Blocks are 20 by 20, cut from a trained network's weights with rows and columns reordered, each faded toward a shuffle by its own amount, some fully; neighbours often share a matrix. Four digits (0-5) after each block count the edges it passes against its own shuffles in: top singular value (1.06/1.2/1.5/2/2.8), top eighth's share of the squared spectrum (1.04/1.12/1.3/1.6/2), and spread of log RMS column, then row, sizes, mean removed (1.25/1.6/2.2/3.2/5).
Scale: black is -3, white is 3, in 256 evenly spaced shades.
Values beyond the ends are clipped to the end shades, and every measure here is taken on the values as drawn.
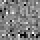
2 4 1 1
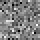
1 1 0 0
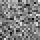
0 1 0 0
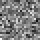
0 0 0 0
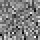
1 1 0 0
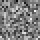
0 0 0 0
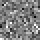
0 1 0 0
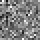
0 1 1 0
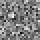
0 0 0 0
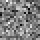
0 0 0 0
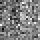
2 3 0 1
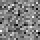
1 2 0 0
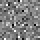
1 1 0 0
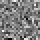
1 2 0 1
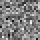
1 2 0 0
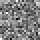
0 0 0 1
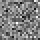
1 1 0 0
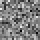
1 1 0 0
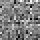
2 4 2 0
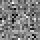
2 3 1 1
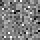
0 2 0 0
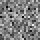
1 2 0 0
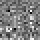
2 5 2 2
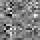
2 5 2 2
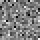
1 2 0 0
